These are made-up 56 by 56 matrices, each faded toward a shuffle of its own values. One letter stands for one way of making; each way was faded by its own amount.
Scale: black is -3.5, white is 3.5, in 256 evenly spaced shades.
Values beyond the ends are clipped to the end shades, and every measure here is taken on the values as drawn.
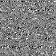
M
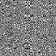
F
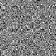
F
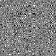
F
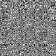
F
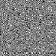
F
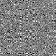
F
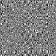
F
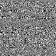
M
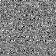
M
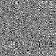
F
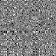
F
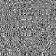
F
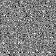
M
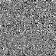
M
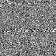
M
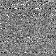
M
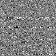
M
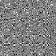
F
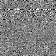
M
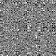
F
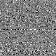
M
